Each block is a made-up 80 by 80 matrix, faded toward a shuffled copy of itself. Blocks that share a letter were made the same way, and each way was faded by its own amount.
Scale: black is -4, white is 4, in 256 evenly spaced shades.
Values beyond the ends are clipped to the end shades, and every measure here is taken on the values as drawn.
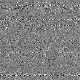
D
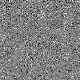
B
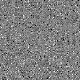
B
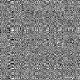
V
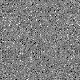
B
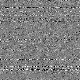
D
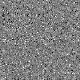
B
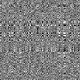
V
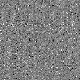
B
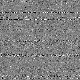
D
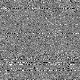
D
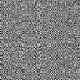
V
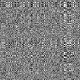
V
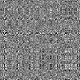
V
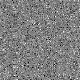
B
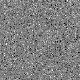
B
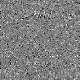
B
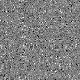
B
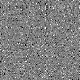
B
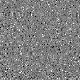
B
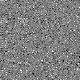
B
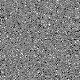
B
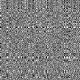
V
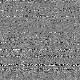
D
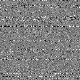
D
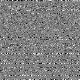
D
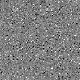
B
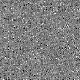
B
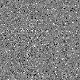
B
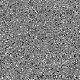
B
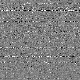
D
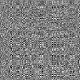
V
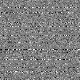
D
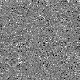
B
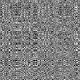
V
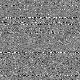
D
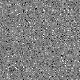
B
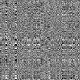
V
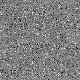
B
